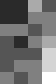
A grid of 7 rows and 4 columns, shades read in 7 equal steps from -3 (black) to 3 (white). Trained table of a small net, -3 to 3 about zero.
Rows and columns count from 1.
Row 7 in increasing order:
-1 0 0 3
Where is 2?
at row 5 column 4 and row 6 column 4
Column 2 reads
-2 -2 0 -2 -1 0 -1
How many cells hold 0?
10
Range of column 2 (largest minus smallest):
2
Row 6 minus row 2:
1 2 0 2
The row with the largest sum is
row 7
